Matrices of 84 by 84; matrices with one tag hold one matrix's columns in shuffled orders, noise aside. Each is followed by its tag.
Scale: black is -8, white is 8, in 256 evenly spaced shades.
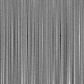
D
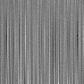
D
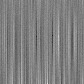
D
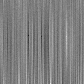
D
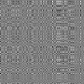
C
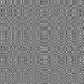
C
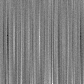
D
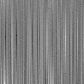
D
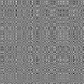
C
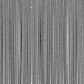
D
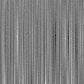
D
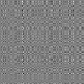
C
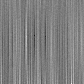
D
